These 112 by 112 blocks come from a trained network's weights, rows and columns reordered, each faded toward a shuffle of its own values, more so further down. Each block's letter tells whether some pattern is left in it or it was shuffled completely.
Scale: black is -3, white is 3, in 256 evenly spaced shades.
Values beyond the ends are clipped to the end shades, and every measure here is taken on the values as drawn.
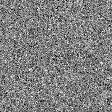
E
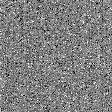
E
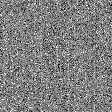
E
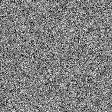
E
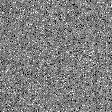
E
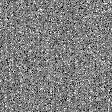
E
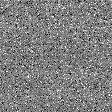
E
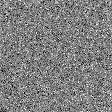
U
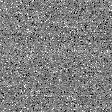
E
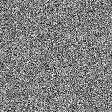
E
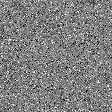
U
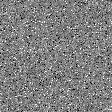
U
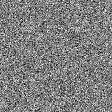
E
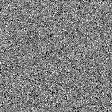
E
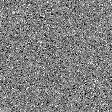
E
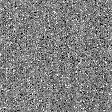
E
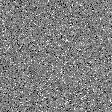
U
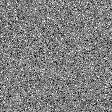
U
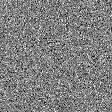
E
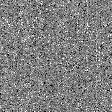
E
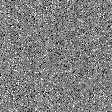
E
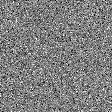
E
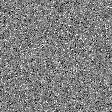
U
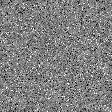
U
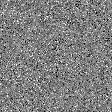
U
